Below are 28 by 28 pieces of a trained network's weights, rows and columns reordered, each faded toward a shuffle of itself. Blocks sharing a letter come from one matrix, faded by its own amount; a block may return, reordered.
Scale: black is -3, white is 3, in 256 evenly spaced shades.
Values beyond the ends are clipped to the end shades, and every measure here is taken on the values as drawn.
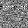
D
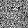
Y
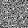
D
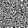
D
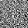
Y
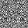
Y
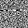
D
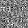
Y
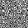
Y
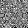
Y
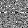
D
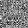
Y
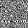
D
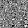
D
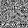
D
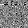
D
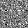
D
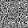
Y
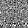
D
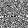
D
